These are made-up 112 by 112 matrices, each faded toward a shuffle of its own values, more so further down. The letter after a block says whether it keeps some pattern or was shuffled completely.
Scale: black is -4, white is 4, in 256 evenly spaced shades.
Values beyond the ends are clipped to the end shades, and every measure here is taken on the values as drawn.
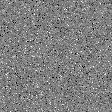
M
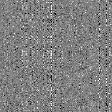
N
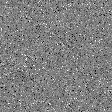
M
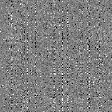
N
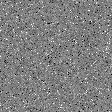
M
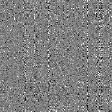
N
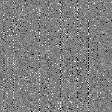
N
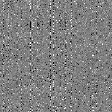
N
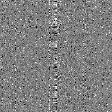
N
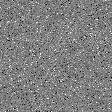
M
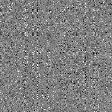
N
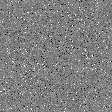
M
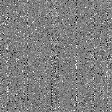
N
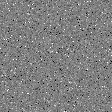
M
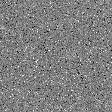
M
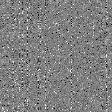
N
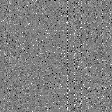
N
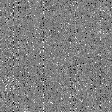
N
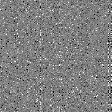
N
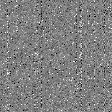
N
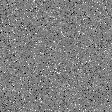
M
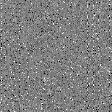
N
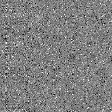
N
